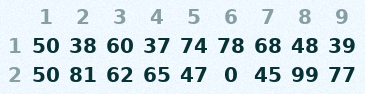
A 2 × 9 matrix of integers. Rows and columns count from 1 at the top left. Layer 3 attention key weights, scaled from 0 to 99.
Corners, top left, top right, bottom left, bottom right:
50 39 50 77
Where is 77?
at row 2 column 9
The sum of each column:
100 119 122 102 121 78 113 147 116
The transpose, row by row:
50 50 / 38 81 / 60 62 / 37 65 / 74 47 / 78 0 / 68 45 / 48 99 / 39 77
